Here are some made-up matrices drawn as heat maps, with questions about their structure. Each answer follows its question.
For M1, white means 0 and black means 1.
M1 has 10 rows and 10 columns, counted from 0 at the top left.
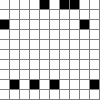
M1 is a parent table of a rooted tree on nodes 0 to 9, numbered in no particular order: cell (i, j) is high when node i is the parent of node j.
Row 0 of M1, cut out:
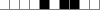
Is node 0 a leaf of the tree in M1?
no
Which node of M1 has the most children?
8
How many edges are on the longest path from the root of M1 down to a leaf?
2
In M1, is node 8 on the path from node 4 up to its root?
no
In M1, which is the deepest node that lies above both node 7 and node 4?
0
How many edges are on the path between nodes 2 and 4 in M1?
2
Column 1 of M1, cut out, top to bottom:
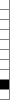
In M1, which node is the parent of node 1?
8
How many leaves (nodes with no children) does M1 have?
7
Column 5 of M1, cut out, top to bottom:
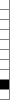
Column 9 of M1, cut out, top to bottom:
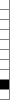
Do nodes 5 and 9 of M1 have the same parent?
yes
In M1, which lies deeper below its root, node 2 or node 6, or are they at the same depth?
node 6
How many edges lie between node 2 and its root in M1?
0
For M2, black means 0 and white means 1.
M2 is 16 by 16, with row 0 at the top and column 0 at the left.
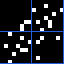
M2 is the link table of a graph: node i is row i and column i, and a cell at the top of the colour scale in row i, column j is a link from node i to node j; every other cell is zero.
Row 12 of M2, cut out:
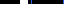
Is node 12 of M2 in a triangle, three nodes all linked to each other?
yes
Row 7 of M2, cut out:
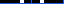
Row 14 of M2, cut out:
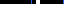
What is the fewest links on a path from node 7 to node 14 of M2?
3
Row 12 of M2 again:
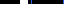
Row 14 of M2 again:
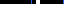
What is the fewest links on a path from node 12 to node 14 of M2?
3
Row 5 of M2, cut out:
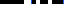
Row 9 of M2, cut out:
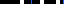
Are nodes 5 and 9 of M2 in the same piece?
yes
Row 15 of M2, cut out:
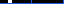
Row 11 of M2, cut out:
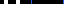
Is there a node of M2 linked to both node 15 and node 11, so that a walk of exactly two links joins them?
no
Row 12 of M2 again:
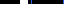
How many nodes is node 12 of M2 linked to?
2
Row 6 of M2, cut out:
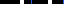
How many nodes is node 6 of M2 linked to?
2
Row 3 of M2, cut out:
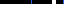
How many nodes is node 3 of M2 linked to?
1
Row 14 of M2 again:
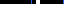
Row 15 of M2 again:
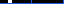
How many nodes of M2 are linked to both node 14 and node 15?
0
